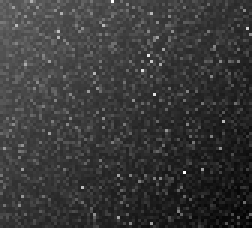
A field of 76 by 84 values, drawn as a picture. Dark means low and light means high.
Slope: up to the top left. Histogram: skewed, a long tail of high values. Average level on the scale: 20%. Stripes: none. Grain: fine. Ninth with the highest average: top left.
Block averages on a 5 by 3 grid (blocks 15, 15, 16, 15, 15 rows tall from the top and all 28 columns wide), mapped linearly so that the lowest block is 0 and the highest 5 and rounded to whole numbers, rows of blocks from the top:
5 4 3 | 4 3 2 | 4 2 1 | 3 2 1 | 2 1 0
